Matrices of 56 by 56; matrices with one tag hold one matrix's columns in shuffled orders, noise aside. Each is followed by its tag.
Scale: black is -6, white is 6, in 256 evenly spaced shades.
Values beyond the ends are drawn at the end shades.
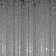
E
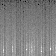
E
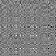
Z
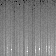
E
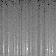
E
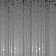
E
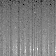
E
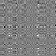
Z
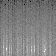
E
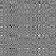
Z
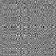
Z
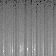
E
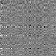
Z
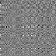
Z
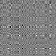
Z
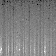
E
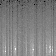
E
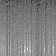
E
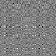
Z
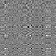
Z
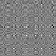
Z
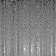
E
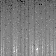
E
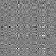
Z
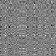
Z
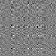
Z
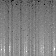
E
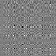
Z
